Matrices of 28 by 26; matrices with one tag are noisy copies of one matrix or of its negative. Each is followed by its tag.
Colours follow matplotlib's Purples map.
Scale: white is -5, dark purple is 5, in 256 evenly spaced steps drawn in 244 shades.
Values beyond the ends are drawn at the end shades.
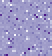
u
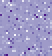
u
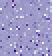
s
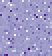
u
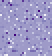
u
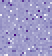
u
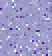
s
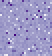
u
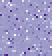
u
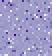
u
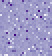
u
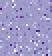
s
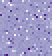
u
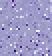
s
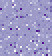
s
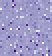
s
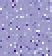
s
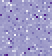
u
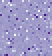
u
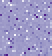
u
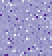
u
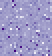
s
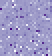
s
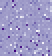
s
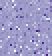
s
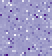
u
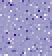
u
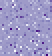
s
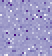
u
